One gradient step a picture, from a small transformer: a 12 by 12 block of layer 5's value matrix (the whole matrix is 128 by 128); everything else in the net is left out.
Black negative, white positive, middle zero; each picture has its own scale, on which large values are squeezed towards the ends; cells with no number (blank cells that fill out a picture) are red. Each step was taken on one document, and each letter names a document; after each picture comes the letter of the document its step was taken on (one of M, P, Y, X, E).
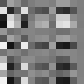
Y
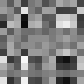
Y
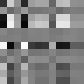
Y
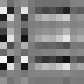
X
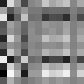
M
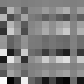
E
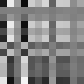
Y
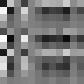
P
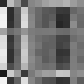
P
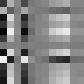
X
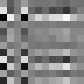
X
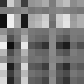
Y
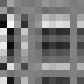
M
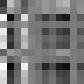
P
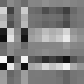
X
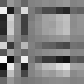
X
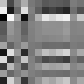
X
